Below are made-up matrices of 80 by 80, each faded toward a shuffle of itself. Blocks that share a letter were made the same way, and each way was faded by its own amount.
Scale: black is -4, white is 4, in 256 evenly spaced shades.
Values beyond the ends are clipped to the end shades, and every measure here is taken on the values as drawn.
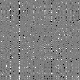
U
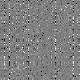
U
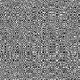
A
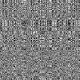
A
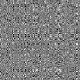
A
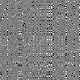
U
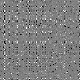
U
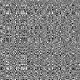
A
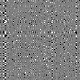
U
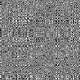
A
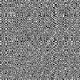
A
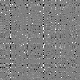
U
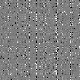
U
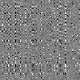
U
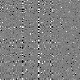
U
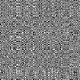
A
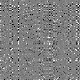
U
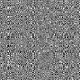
A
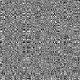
A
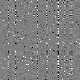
U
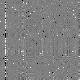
U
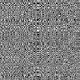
A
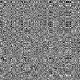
A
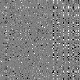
U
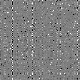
U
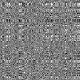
A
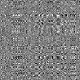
A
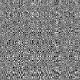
A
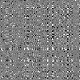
U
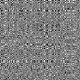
A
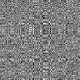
A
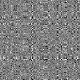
A
